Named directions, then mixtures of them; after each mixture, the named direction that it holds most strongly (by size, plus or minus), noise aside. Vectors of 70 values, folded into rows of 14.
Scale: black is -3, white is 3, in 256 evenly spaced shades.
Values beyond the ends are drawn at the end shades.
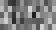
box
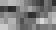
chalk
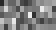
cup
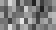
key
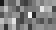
cup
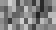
key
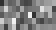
cup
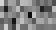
cup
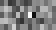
cup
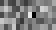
cup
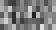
box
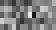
cup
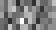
key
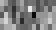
box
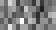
key
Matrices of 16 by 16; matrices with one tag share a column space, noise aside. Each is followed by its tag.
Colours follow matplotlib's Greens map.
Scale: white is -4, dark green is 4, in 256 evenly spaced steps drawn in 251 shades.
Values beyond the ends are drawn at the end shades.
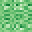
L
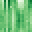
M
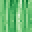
M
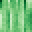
M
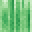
M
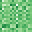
L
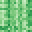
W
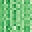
W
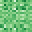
L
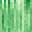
M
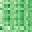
W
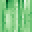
M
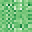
L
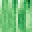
M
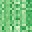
W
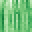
M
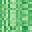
W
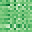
L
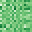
L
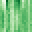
M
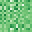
L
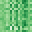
W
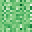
L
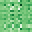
L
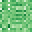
L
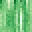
M
